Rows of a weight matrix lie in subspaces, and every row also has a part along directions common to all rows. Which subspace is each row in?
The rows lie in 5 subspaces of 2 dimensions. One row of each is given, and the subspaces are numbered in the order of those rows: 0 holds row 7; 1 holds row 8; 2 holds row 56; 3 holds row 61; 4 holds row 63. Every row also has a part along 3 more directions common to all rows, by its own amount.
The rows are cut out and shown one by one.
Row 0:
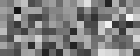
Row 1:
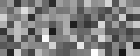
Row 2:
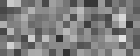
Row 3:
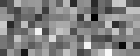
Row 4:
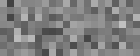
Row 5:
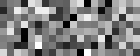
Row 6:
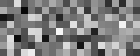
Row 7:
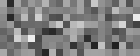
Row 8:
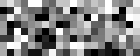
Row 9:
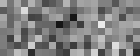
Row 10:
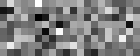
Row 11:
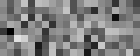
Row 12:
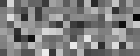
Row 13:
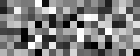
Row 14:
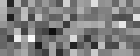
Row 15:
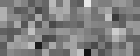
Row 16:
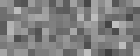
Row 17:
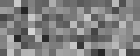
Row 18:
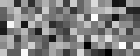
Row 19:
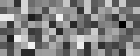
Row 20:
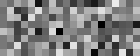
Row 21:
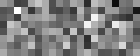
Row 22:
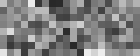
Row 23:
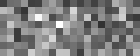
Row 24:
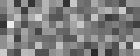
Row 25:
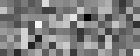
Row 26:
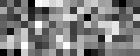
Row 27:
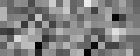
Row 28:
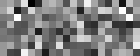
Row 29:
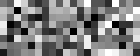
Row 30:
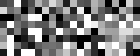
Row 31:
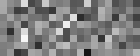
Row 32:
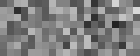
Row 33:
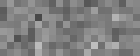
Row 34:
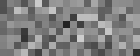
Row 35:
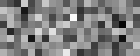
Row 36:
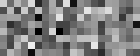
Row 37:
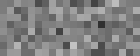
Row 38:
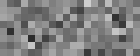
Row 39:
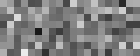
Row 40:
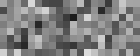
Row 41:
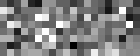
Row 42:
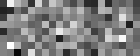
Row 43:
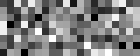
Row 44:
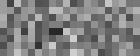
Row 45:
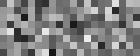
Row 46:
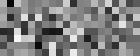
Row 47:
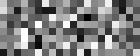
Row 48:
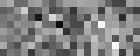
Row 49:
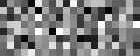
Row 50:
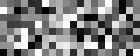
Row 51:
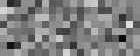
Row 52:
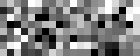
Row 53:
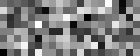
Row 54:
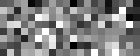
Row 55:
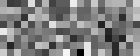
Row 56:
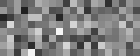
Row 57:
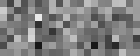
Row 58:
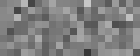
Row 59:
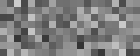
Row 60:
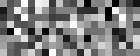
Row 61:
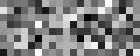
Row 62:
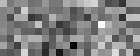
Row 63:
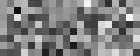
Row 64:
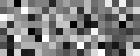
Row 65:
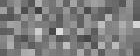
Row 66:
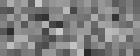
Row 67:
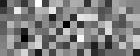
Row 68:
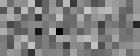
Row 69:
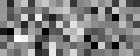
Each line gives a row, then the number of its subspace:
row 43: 4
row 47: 3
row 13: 3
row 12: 0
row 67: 3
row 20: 2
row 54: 1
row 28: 4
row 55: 1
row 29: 4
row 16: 4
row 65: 2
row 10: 1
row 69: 0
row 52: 1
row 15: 0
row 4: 0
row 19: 2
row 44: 0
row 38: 1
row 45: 0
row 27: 0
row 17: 2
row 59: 2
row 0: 4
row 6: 2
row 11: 0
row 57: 0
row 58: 4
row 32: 4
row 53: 3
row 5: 3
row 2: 1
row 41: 1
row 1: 2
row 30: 2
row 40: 3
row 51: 1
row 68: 2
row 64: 2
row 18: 4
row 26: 3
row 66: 1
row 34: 3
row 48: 0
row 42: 1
